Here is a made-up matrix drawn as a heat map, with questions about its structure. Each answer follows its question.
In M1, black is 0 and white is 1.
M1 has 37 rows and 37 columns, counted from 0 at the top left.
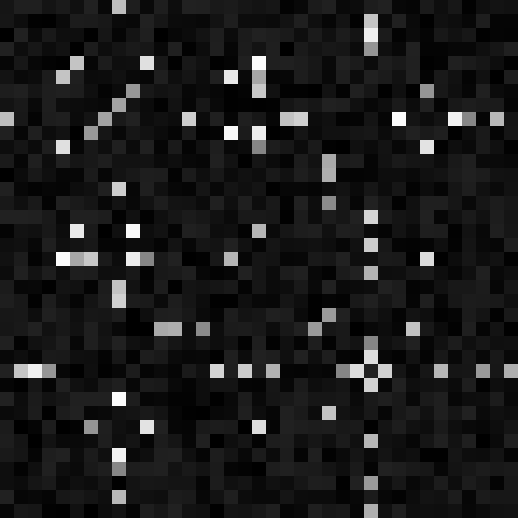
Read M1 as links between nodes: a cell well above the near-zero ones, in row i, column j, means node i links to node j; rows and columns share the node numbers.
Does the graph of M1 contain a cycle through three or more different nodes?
yes
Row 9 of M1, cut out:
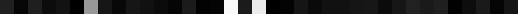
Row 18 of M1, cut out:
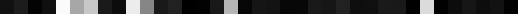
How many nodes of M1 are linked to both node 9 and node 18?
2
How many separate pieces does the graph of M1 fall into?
4
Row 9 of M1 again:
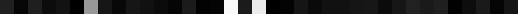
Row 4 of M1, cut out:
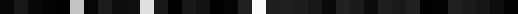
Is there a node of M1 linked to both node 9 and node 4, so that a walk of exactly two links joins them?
yes
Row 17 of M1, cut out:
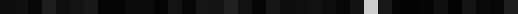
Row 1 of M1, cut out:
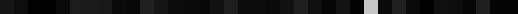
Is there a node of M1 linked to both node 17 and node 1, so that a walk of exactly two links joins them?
yes
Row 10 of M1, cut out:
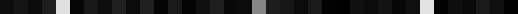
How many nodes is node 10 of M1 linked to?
3
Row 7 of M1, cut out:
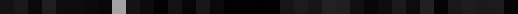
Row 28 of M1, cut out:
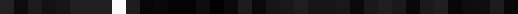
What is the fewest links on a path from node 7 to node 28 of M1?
2
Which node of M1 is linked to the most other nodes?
node 26
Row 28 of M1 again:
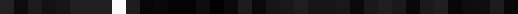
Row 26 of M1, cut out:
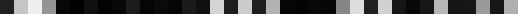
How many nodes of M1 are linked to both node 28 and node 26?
0
